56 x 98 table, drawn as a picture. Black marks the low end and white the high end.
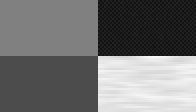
The table splits into 2 rows of 2 panels. Panel 1,1: middling, flat. Panel 1,2: very low, checkered, faint in contrast. Panel 2,1: low, flat. Panel 2,2: very high, streaked across, faint in contrast.
